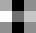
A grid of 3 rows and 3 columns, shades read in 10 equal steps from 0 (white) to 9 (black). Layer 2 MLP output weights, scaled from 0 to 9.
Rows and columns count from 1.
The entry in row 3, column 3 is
4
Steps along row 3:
up down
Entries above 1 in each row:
3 2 3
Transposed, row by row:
3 0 4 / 9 5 9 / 4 2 4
